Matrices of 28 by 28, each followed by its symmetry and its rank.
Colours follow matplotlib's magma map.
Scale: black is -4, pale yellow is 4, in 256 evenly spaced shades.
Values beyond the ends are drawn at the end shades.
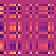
neither, rank one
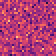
neither, full rank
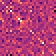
symmetric, rank five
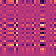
neither, rank one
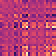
symmetric, rank two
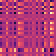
neither, rank one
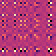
symmetric, rank two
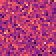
neither, full rank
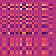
neither, rank one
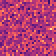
neither, full rank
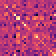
symmetric, rank five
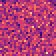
neither, full rank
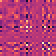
symmetric, rank two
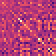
symmetric, rank five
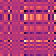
neither, rank one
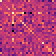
symmetric, rank five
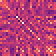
symmetric, rank five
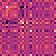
symmetric, rank two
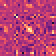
symmetric, rank five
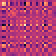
symmetric, rank two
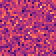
neither, full rank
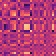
symmetric, rank two
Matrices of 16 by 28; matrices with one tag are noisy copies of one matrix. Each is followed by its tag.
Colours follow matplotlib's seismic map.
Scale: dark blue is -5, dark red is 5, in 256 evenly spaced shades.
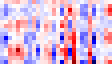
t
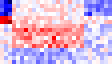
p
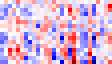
t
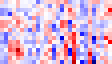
t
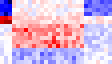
p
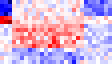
p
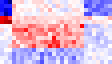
p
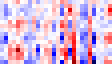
t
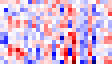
t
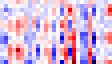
t
